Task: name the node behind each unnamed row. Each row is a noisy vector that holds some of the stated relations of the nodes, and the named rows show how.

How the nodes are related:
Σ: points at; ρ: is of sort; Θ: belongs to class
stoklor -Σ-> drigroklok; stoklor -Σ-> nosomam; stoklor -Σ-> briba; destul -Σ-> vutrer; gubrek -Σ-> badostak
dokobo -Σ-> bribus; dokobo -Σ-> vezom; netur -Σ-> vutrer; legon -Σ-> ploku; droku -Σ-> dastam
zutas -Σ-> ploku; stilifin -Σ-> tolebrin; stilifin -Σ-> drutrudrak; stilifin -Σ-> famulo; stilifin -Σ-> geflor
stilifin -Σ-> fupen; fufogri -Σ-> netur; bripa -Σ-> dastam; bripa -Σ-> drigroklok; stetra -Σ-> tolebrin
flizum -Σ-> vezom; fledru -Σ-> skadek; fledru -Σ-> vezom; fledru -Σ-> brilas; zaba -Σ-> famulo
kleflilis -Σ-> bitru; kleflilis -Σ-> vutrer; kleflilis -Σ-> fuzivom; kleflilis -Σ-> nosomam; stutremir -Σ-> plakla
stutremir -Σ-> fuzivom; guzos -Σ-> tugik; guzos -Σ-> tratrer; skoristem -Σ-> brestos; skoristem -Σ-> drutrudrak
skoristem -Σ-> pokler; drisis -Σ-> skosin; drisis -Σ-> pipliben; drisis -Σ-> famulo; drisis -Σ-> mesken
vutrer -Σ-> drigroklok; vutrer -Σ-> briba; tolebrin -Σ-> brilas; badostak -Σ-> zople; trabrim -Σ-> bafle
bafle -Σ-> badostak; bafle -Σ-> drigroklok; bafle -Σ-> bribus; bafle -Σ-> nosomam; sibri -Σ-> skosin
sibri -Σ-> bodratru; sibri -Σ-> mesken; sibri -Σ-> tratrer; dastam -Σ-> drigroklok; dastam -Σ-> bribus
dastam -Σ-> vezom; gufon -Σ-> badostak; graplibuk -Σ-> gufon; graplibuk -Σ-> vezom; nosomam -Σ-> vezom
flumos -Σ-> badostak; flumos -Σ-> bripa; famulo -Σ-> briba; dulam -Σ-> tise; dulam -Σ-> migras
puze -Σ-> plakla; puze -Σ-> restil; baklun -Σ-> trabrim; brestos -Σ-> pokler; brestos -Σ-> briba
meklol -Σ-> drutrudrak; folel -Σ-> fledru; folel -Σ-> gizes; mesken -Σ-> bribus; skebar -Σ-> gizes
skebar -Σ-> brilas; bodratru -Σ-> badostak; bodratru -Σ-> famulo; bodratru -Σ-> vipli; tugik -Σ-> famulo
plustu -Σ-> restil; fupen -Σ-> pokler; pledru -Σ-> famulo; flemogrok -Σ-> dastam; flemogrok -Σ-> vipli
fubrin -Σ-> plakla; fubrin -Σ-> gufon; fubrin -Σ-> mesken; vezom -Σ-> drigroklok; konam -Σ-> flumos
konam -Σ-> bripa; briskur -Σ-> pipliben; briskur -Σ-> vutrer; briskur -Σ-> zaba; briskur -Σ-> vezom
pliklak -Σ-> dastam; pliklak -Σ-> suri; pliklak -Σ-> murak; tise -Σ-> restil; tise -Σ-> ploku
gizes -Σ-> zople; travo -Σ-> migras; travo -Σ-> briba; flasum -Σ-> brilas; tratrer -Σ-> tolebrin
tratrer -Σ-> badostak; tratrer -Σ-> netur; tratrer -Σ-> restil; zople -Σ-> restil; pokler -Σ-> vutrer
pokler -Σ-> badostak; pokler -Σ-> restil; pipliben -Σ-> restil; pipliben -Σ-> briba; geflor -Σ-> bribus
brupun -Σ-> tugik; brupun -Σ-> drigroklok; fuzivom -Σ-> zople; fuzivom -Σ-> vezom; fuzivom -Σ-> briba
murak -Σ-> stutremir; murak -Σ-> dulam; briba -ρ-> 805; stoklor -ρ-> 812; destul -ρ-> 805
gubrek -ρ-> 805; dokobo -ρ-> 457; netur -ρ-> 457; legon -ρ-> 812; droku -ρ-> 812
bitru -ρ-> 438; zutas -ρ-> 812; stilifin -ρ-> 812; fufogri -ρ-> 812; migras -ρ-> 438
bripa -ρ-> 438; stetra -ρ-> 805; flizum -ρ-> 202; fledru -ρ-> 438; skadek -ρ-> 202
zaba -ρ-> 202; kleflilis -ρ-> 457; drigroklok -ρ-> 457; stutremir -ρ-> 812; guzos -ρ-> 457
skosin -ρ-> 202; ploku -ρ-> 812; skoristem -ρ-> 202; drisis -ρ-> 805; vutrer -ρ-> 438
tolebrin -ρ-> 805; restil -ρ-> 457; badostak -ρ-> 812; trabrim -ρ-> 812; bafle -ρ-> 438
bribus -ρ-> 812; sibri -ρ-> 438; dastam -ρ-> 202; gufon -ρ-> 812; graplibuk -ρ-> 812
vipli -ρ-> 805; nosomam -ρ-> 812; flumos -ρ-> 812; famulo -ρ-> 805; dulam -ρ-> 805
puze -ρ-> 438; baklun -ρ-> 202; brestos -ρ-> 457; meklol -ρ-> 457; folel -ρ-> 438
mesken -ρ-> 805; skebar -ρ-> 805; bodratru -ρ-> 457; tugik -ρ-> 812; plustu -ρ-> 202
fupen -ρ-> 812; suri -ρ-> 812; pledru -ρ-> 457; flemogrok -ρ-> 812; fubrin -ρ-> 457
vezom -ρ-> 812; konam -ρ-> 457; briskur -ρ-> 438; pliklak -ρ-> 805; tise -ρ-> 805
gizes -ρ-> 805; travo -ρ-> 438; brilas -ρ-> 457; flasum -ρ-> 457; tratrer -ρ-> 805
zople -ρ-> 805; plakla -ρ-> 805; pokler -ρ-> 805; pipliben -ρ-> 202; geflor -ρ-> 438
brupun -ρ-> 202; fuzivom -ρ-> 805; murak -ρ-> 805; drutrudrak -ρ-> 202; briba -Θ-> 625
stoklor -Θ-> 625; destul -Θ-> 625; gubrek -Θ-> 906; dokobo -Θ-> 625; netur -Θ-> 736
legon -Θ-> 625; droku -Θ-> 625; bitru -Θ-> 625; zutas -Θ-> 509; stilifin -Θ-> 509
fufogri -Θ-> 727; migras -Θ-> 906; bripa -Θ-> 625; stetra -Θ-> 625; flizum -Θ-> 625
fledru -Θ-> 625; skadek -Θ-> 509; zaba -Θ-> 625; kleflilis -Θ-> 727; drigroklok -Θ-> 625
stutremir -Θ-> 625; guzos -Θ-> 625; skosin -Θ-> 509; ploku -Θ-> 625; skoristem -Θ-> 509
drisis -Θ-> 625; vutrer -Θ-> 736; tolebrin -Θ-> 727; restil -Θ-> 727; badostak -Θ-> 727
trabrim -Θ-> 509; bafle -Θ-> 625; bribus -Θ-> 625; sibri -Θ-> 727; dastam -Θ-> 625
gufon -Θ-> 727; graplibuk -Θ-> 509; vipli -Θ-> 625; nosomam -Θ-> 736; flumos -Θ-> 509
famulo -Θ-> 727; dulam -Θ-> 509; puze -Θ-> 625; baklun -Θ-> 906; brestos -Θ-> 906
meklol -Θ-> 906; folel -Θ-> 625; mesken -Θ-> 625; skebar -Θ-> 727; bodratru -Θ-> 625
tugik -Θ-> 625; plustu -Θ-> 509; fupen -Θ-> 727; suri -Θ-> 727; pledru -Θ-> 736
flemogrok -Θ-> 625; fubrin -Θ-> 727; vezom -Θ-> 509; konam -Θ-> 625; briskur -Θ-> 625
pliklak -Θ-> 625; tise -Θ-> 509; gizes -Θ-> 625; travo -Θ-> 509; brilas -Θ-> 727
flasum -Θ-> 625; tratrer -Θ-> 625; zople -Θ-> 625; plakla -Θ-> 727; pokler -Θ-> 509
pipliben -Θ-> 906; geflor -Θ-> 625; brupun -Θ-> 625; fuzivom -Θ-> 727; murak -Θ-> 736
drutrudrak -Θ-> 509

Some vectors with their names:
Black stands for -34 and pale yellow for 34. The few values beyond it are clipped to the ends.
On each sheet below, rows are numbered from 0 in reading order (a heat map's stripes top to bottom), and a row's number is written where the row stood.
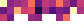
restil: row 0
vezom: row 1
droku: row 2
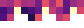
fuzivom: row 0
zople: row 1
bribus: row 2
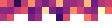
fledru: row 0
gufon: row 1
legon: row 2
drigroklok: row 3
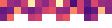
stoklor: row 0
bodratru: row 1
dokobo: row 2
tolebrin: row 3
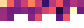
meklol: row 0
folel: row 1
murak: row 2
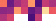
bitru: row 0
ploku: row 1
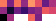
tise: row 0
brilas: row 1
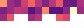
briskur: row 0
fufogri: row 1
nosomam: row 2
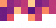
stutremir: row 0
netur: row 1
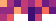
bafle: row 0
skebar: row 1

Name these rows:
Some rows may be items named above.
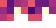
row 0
bribus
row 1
nosomam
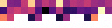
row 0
pledru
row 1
plustu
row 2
zutas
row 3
pliklak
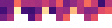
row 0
famulo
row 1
fuzivom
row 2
dastam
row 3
fledru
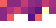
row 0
brupun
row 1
mesken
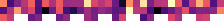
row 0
vutrer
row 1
drutrudrak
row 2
skadek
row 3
brestos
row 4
briba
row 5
travo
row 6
kleflilis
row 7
flasum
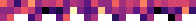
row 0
fledru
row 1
skoristem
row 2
murak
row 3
tolebrin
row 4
pipliben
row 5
skoristem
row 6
gubrek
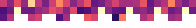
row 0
plakla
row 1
guzos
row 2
baklun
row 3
nosomam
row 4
pliklak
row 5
bribus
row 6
suri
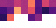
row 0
tratrer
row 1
skosin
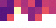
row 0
vipli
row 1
zaba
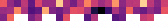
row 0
flizum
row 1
tolebrin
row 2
puze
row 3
stilifin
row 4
migras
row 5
guzos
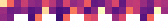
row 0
meklol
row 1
destul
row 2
stetra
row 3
nosomam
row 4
tugik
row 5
mesken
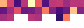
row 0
sibri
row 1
fubrin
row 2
drisis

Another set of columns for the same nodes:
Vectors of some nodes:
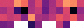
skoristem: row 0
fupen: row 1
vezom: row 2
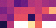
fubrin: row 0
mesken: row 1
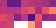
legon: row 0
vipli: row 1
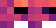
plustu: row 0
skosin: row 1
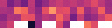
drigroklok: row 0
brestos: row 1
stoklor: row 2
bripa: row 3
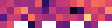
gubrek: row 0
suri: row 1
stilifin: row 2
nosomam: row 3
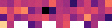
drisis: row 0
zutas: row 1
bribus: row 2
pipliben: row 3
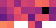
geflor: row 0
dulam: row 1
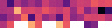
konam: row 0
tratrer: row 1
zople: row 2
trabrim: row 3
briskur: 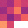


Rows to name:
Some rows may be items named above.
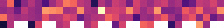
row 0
suri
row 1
meklol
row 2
murak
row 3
flasum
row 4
baklun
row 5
folel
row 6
fubrin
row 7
briba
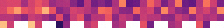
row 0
dastam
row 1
dastam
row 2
kleflilis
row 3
drigroklok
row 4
plakla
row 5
fuzivom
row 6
plakla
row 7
fuzivom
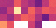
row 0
fledru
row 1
tugik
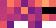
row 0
fuzivom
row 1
travo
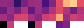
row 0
restil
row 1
restil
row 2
vutrer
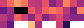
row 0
travo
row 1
destul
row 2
famulo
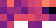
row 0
sibri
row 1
skoristem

